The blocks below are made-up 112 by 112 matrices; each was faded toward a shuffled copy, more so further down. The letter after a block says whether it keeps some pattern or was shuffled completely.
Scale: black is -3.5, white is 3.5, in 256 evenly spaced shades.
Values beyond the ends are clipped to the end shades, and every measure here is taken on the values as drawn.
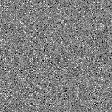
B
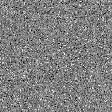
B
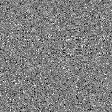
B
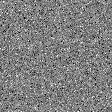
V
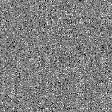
B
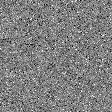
V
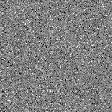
B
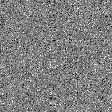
B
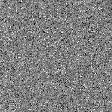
B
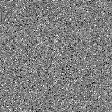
B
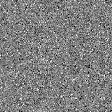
B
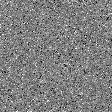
V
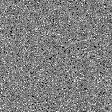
B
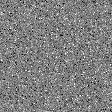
V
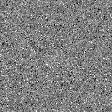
B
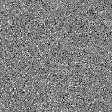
B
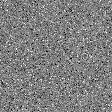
V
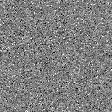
B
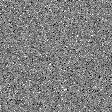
V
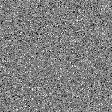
B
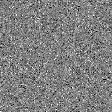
B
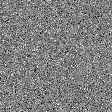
V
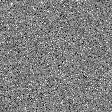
V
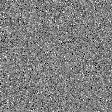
B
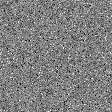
V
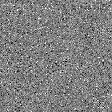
B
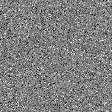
B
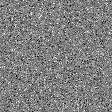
V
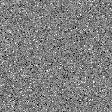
B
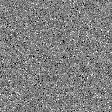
B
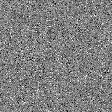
B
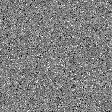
B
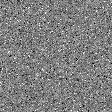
V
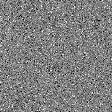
B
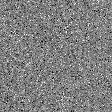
V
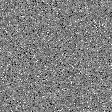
V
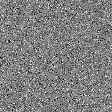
B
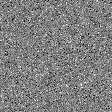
V
